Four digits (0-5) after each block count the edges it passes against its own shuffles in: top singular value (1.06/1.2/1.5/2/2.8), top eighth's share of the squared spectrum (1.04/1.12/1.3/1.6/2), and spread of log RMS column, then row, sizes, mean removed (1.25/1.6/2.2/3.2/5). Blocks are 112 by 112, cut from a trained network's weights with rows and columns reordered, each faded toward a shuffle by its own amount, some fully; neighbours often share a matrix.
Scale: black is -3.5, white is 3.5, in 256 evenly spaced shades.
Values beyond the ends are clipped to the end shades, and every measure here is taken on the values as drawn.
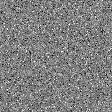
0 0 0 0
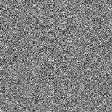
4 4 2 1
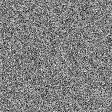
1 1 0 0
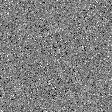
0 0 0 0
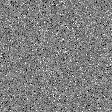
0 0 0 0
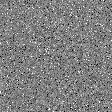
0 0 0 0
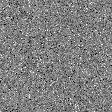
0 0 0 0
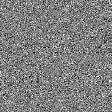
3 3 0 2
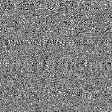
3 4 1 3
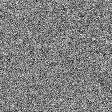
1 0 0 0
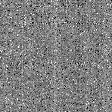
2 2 0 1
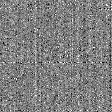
3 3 1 2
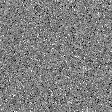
1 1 0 0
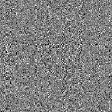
4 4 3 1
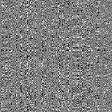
4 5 4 2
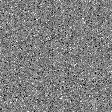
1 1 0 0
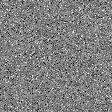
1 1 0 0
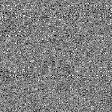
3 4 1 3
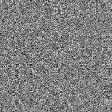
3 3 2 1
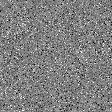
1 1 0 0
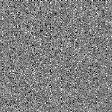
3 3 3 1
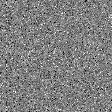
2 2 1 0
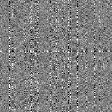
4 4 4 1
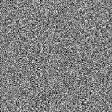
3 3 2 1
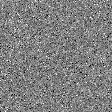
2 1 0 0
